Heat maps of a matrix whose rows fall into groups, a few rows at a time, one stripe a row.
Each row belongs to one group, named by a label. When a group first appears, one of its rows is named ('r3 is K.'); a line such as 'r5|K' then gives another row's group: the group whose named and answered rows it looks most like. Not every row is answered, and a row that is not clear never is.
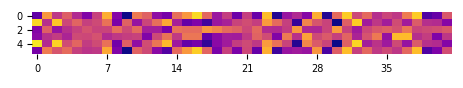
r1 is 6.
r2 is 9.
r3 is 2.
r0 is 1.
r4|6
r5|1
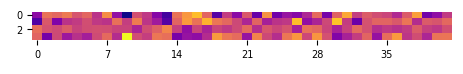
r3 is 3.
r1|9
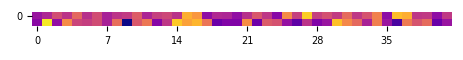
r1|1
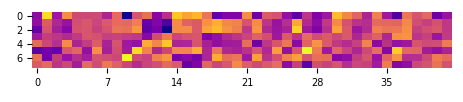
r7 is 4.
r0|1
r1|9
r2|9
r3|2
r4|6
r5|2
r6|3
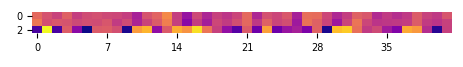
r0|6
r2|1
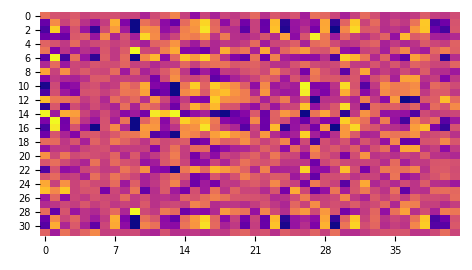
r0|6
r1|1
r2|1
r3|2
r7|9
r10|9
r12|4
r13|9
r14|6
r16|1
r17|9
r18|4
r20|6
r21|4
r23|4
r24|6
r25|4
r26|9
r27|2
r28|3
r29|1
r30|1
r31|3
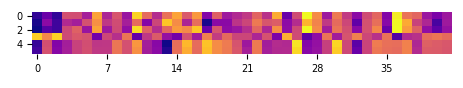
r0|2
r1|2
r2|2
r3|4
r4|9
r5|9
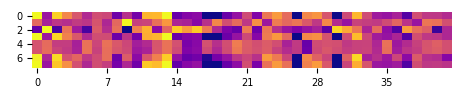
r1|3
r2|1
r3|6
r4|4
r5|4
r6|6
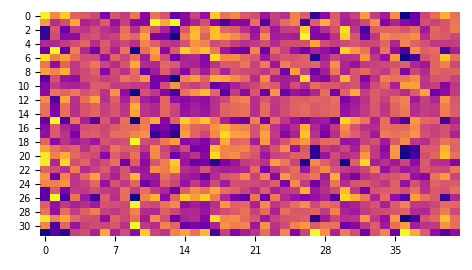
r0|4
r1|6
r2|9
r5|1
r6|4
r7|3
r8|4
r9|9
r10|2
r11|1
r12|3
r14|3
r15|1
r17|9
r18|3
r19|4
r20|4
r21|6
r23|3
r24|4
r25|9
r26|1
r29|4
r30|3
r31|2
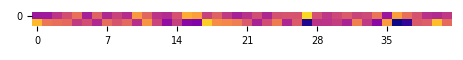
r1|4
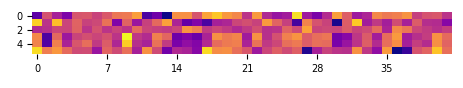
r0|9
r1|6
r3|3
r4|3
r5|4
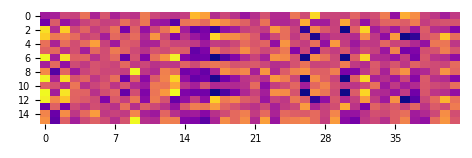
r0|2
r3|4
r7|9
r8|3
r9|6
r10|6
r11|6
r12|4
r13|9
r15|3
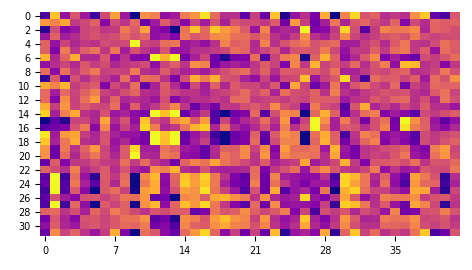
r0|1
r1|4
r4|3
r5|3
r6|6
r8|3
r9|9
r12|3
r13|6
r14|6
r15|2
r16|2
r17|6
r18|6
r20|3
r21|9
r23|1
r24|1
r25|1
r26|9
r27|1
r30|9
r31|1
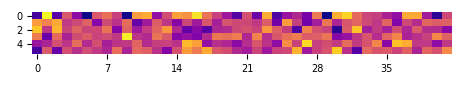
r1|4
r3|3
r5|9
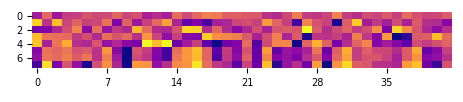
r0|9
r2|2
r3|4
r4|6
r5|1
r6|1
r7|1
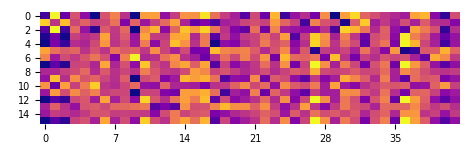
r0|1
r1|6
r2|1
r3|2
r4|2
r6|3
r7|2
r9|1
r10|3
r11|1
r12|2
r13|9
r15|2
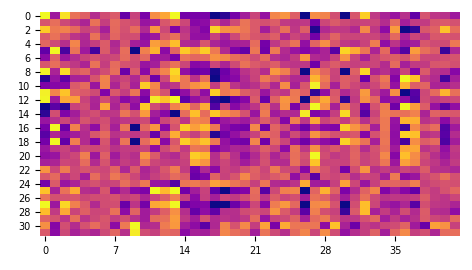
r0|6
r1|4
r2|4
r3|4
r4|6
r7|4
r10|2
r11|4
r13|2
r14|9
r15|2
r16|1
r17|2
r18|1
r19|2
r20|2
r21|2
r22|6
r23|4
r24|9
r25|6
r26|6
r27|6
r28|6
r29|6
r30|3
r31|3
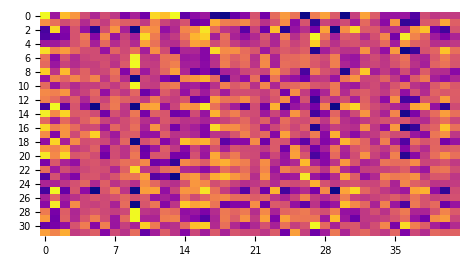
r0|6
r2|1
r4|2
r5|4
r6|3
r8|6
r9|1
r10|3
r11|4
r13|1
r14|4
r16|4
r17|3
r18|1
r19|4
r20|4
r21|9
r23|9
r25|1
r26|9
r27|1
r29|3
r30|2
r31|4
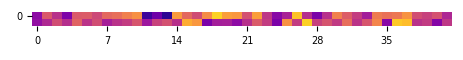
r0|9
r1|2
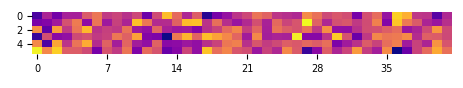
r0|2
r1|2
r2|3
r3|9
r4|3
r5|4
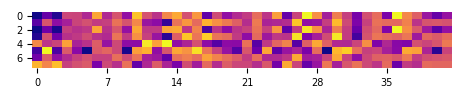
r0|2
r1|9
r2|2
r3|9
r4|6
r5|1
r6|9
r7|4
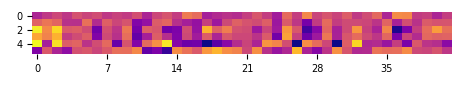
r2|4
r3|4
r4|6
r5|9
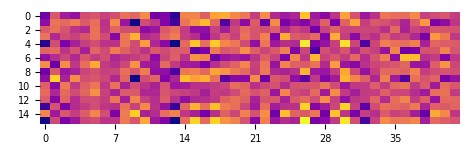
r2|4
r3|3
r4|9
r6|2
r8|9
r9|1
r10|3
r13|9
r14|3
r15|9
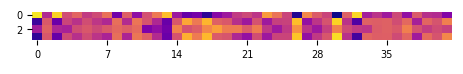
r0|6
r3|9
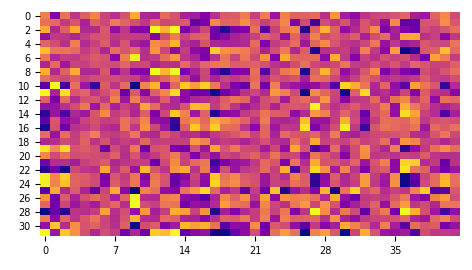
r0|3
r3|2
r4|6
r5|4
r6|3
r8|6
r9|6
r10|1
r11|6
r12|3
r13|2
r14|2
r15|9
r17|3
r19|4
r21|2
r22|2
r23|4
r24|4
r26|3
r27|3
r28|2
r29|3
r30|1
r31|6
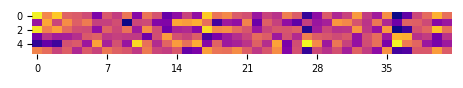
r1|1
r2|4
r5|4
